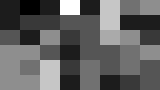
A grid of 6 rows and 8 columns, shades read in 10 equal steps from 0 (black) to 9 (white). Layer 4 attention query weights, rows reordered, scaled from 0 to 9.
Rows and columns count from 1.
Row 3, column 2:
1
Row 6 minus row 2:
4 3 5 -2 1 -6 1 2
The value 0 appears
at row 1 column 2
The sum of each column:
20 17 25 18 18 27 20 19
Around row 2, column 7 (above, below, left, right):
4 5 7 1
